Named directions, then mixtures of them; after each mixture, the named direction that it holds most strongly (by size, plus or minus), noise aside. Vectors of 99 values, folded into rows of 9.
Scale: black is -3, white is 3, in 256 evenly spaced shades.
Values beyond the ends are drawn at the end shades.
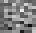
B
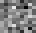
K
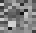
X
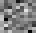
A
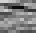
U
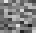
B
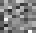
A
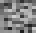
B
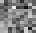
K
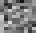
A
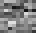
U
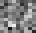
K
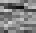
U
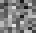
K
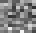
B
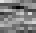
U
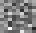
B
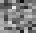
K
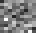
A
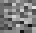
B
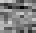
U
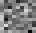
A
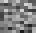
B
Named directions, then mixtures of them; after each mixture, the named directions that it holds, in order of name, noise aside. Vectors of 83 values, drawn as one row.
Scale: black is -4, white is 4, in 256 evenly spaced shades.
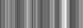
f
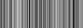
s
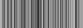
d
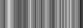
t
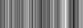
f, s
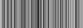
d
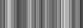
f, t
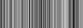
f, s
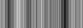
f, t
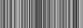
d, s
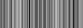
s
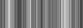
f, t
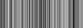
f, s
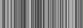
d, t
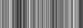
s, t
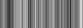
t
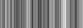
d, f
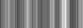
f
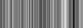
f, s
